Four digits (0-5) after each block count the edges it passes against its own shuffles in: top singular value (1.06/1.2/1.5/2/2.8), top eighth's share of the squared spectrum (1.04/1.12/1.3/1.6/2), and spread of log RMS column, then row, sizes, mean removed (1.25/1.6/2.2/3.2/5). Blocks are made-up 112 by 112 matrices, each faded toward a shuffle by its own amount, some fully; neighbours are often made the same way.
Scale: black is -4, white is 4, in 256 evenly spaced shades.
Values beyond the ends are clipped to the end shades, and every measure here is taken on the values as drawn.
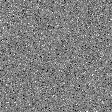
0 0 0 0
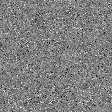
0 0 0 1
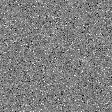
0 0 0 0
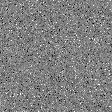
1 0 0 0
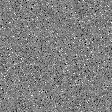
2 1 0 0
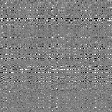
5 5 2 4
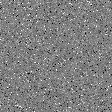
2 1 0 0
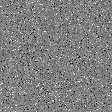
0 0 0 0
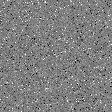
0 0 0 0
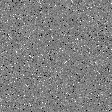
0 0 0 0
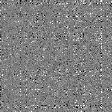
2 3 3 3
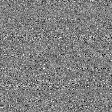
1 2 0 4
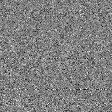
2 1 0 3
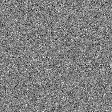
0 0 0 2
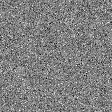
0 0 0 1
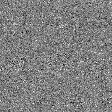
0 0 0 2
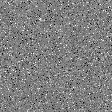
2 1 0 0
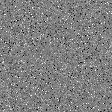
2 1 0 0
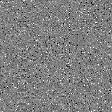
4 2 1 1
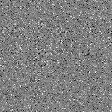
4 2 1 1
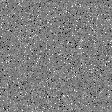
3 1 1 0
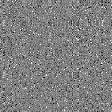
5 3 2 2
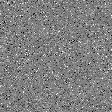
3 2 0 0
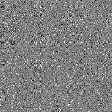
4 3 2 1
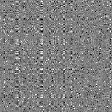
5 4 3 3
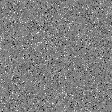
3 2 0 0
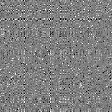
5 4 3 3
